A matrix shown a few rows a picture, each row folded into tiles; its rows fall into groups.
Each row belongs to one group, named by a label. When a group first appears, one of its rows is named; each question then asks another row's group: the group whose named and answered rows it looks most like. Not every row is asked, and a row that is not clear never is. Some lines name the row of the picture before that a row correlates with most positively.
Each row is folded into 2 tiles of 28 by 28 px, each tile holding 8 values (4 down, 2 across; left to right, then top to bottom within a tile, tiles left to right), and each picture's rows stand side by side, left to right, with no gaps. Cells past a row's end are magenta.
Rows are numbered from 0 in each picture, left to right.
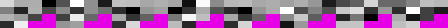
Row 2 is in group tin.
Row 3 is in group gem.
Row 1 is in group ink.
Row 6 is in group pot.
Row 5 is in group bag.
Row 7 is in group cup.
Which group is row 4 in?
tin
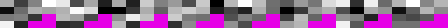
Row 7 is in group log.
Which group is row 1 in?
bag
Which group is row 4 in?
log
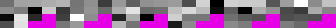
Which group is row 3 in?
bag
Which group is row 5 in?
log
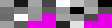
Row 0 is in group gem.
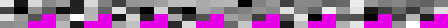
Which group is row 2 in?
pot
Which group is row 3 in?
tin
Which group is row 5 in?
pot
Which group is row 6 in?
cup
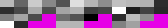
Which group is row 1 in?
cup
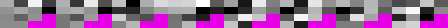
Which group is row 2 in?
tin
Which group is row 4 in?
gem
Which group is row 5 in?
gem
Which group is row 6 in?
gem
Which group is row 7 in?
pot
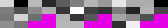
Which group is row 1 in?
cup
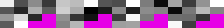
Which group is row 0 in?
tin
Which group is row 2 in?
ink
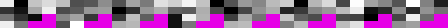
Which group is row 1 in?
tin
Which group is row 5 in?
tin
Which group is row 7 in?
ink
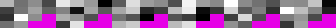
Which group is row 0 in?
gem
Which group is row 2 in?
cup
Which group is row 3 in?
cup
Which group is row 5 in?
bag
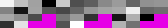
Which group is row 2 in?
pot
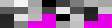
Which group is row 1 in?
pot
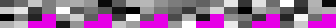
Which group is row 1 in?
bag
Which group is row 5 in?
gem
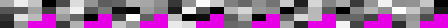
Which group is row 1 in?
cup
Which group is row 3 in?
cup
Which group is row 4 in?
pot
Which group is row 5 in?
gem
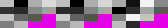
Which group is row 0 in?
tin
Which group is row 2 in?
gem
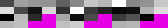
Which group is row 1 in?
cup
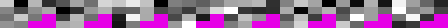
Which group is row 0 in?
gem
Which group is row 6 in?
gem
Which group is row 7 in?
bag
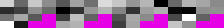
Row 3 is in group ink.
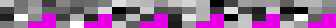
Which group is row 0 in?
gem
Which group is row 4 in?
pot
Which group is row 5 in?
ink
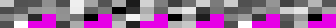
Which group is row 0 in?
tin
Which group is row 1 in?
cup
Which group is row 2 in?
gem
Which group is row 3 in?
pot
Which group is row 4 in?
tin
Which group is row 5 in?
pot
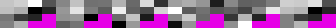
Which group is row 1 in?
cup
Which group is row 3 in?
bag
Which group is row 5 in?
cup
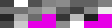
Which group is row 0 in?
ink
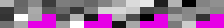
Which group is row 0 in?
gem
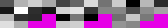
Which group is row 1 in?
pot
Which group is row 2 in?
gem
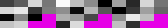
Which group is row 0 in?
pot
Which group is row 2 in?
gem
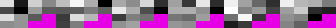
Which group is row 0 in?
tin
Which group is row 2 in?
bag
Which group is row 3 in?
bag
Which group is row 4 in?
bag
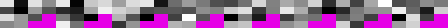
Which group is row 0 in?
tin
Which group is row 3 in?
ink
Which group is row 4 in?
pot
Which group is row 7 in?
pot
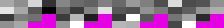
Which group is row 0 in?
bag
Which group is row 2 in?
ink
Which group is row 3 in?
tin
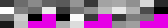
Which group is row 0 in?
pot
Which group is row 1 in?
ink
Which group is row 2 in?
bag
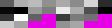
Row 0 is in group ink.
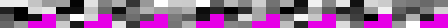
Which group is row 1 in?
gem
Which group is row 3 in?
cup
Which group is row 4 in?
gem
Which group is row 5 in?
gem
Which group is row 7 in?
ink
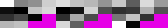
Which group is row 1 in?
log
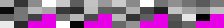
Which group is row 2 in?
cup
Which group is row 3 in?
pot
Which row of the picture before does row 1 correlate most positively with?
2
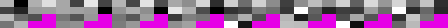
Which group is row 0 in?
tin
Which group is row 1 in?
bag
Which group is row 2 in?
bag
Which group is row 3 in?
bag
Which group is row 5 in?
cup
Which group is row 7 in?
bag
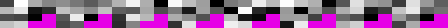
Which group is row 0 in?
cup
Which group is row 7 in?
cup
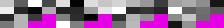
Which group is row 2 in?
bag
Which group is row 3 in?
bag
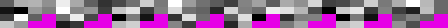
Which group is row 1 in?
bag
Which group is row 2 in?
pot
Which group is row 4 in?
pot
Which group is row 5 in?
bag
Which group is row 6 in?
pot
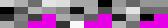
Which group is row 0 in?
log
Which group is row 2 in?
pot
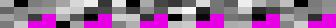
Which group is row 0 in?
tin
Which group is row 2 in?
tin
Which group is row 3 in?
pot
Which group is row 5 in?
tin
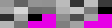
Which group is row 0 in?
pot
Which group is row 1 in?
bag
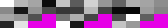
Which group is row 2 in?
ink
